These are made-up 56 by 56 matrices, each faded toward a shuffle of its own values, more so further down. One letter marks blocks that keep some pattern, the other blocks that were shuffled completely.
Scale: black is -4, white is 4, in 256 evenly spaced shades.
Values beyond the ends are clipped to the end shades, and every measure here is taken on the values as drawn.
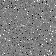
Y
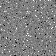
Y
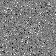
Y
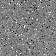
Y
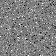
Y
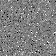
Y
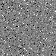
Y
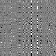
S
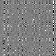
S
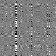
S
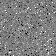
Y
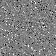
Y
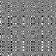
S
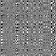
S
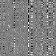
S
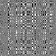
S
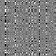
S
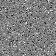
Y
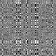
S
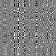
S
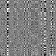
S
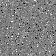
Y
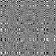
S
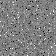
Y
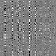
S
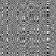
S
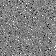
Y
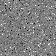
Y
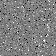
Y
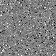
Y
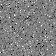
Y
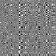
S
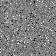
Y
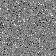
Y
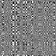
S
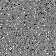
Y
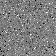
Y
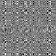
S
